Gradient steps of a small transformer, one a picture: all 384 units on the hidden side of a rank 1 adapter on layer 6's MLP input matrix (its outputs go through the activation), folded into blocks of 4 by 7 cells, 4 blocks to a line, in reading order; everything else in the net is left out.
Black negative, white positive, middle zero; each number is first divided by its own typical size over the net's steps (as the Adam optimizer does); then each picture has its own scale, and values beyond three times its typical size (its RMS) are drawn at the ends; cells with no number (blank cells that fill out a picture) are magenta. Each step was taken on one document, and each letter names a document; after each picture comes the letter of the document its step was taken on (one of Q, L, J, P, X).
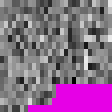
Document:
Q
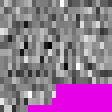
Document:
Q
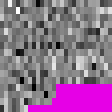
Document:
Q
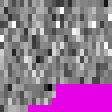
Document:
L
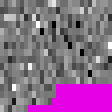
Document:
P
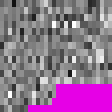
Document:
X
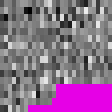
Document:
X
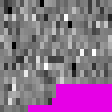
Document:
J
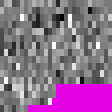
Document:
P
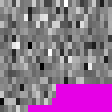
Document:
X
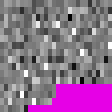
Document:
J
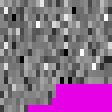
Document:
J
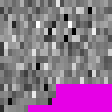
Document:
P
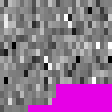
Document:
J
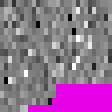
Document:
J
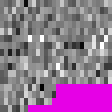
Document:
Q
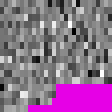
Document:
P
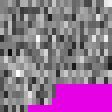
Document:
Q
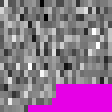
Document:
L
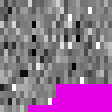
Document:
P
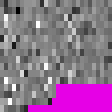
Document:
J
